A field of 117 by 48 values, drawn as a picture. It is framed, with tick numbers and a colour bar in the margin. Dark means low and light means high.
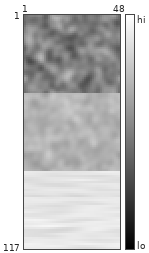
It is made of 3 by 1 panels. Panel 1,1: middling, blotchy. Panel 2,1: high, blotchy, faint in contrast. Panel 3,1: very high, streaked across, faint in contrast.
